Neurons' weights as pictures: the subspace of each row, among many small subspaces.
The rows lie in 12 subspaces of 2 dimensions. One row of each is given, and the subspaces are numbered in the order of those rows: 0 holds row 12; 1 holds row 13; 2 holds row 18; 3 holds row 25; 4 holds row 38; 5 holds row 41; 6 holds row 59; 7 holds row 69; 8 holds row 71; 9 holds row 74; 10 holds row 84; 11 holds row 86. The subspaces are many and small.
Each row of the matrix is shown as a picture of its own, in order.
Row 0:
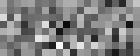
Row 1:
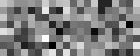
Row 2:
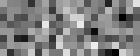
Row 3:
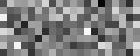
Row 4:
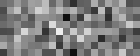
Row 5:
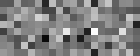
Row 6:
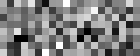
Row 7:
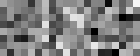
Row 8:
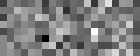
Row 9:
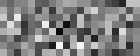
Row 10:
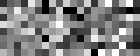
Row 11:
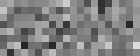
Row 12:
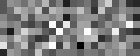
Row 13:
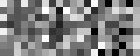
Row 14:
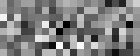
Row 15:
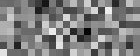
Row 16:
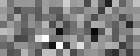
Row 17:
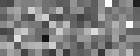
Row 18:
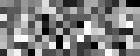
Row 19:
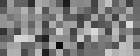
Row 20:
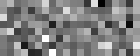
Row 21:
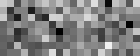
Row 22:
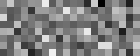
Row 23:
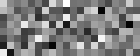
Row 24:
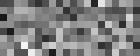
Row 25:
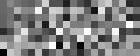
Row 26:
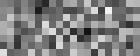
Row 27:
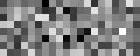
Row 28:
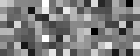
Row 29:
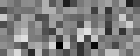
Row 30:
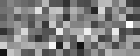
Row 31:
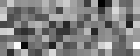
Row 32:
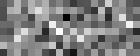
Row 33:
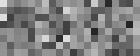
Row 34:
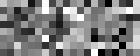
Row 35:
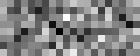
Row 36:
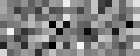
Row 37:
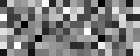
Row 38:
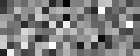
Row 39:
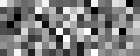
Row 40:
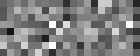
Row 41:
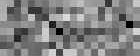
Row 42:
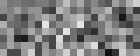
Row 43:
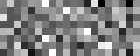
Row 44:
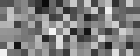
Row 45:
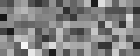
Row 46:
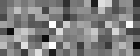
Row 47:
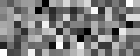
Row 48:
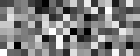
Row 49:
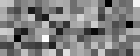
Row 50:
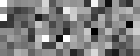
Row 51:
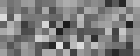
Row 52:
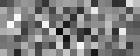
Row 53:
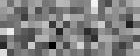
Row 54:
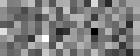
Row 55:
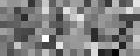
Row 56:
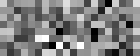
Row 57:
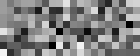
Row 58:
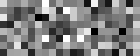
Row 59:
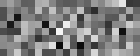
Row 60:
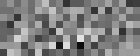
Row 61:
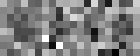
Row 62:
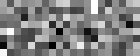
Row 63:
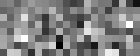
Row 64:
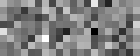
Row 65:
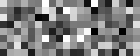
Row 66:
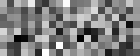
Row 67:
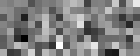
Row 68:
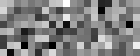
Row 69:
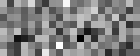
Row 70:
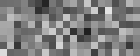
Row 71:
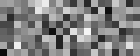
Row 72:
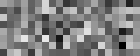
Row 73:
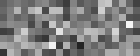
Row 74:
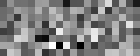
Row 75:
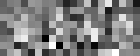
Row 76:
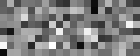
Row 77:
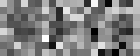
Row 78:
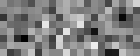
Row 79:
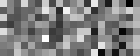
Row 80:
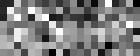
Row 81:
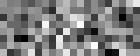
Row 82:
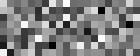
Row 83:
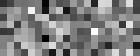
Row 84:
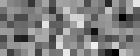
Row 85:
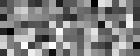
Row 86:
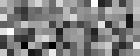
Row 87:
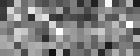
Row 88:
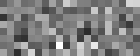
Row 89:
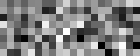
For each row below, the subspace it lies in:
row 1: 3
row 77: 1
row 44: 8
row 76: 11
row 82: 4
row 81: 10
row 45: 11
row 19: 7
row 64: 7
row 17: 8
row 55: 2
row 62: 11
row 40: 0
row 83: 3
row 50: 6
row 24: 11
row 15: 8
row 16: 9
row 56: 9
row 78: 10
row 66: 7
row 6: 7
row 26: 8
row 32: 5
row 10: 2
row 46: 0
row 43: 0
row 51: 6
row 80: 5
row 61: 1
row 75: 1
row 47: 3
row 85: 11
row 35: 5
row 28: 3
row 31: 4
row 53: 11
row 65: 9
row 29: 1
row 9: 6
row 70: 8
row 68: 4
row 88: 1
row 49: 8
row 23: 4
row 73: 3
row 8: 9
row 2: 10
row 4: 5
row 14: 6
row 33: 6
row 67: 2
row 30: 3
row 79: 1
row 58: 9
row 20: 0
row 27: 9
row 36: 0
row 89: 10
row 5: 7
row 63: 2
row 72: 2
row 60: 9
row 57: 3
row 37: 4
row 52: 6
